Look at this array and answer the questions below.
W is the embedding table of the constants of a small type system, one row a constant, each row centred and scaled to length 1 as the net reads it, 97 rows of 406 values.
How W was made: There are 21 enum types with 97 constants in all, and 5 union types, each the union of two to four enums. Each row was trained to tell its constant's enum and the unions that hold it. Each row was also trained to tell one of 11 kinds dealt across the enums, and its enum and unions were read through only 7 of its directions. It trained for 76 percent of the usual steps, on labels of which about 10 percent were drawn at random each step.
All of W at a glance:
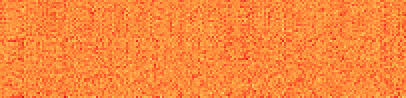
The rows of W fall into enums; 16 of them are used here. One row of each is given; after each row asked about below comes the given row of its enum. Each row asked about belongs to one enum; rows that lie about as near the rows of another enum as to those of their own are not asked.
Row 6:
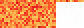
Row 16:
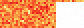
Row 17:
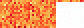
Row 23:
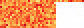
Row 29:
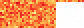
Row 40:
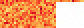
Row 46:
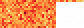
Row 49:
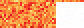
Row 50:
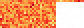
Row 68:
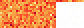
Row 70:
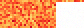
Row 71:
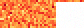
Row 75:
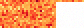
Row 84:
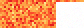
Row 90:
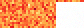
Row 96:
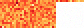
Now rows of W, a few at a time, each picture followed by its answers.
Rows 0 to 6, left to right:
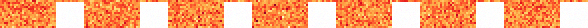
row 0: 29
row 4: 90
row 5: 49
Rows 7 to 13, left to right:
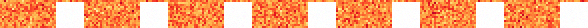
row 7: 17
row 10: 16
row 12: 29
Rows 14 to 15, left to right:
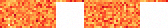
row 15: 17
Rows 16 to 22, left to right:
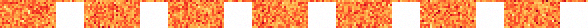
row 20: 49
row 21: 6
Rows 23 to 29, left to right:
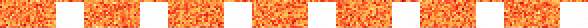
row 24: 17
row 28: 6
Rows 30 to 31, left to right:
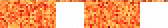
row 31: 46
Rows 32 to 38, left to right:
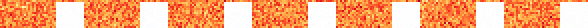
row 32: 16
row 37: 49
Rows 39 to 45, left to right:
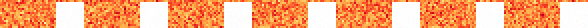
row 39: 96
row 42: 29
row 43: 17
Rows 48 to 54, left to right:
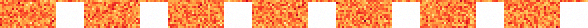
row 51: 70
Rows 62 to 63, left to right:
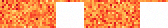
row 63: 68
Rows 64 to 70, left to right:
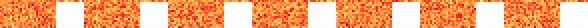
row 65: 6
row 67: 75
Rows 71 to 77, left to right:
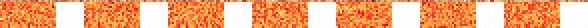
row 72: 6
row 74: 16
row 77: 49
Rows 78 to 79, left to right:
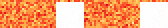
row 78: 50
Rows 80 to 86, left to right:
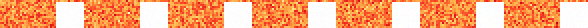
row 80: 50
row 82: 70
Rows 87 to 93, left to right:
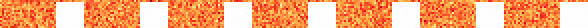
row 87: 75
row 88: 71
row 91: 70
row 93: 29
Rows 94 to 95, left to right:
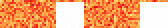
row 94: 16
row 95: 23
